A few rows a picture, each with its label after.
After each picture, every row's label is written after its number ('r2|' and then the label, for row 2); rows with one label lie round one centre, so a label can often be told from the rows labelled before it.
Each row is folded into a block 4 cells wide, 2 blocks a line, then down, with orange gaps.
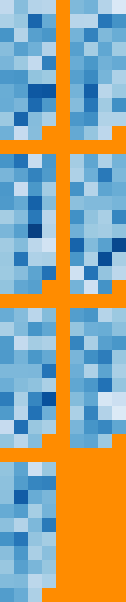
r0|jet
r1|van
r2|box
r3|jet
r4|jet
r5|box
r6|van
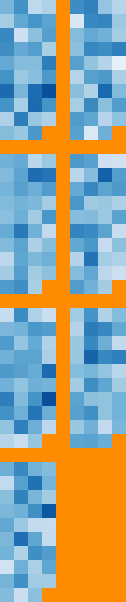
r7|jet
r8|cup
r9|van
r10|van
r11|jet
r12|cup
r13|cup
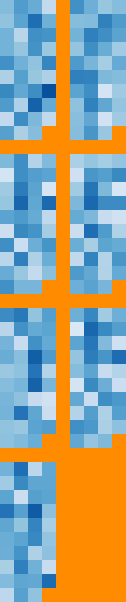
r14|jet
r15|van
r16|cup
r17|cup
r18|box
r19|cup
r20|box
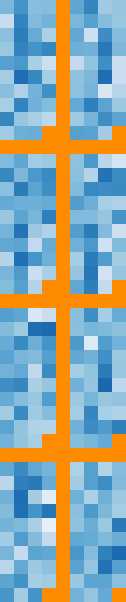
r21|cup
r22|box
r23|van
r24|van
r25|van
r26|box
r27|cup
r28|jet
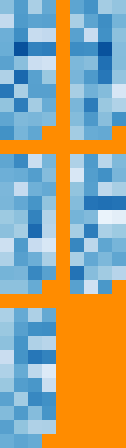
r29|cup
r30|box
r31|box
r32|cup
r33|cup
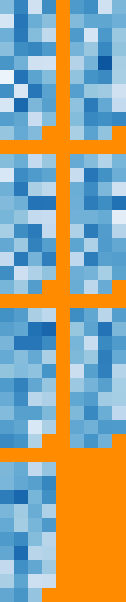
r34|cup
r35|box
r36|cup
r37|cup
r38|van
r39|box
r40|van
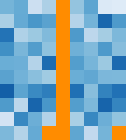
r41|jet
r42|jet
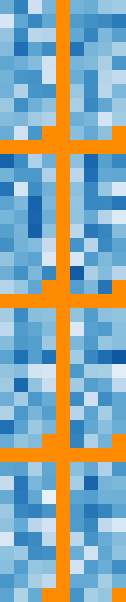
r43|cup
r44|van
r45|box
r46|cup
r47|cup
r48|cup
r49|cup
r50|cup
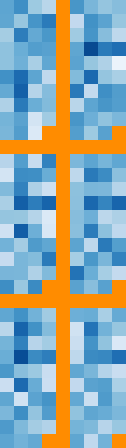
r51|van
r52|cup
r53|cup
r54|cup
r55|cup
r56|cup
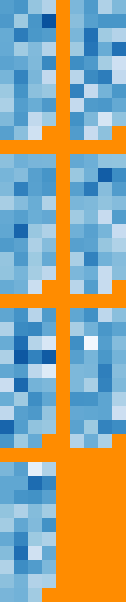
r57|van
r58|cup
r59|van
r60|van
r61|cup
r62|box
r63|van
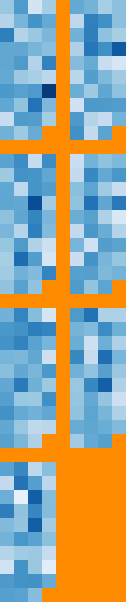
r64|jet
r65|cup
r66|box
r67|cup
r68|van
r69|box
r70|box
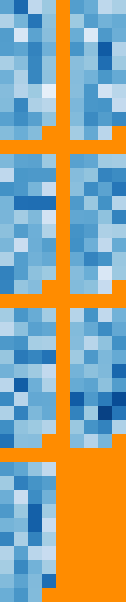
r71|box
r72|box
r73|cup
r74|van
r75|cup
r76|jet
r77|box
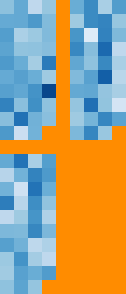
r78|jet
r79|box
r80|box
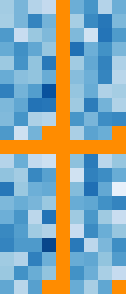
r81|jet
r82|box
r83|jet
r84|cup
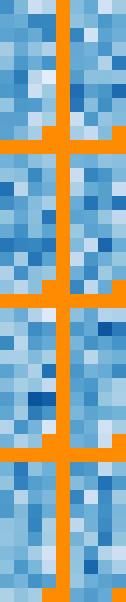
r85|van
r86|jet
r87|jet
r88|cup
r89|jet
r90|van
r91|box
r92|box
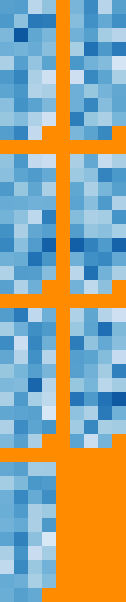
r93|van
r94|cup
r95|jet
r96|jet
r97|box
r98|jet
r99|van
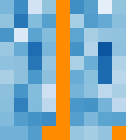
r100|box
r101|box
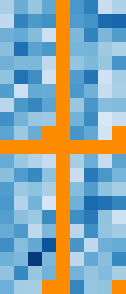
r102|cup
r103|van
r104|jet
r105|cup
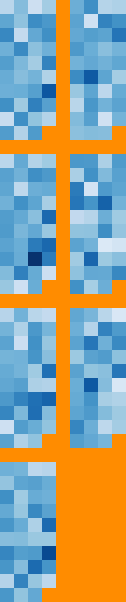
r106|jet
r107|van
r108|jet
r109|box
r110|jet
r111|van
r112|jet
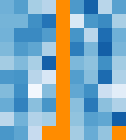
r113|van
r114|box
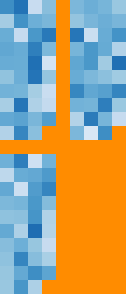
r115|box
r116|jet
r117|box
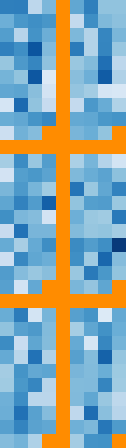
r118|box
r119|box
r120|cup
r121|jet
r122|box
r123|box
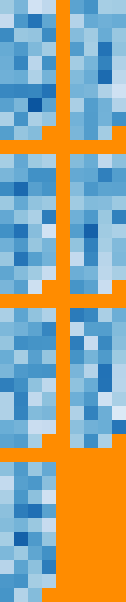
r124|jet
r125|box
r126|van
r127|van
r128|van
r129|box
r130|cup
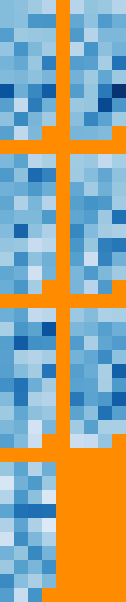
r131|jet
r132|jet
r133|van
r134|jet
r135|van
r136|jet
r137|cup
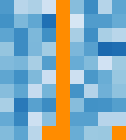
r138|van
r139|cup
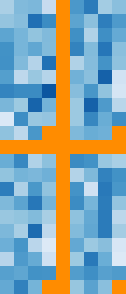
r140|jet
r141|box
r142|box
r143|box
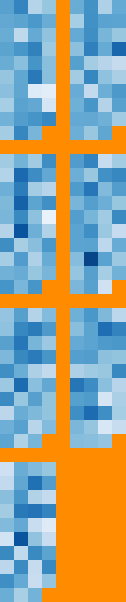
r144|box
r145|cup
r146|cup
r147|van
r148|cup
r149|van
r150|cup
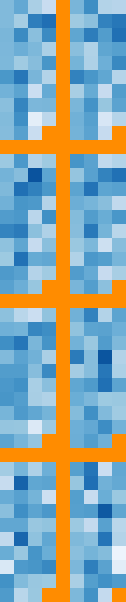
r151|van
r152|van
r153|van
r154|van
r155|van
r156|box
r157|cup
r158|box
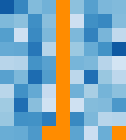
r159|box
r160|cup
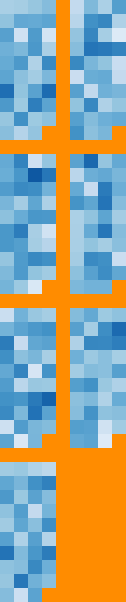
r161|jet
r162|cup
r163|van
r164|box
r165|jet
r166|van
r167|jet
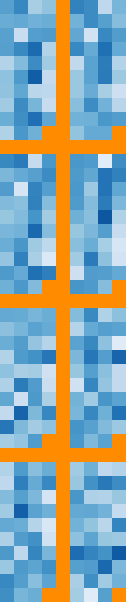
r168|box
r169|box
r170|box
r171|box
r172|cup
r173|cup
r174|cup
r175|jet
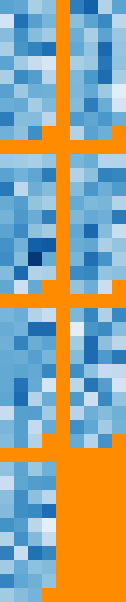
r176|cup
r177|box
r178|jet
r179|van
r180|van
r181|cup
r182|cup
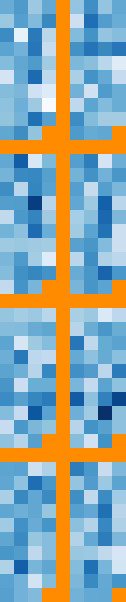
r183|box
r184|cup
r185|box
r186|box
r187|jet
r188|jet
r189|van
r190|box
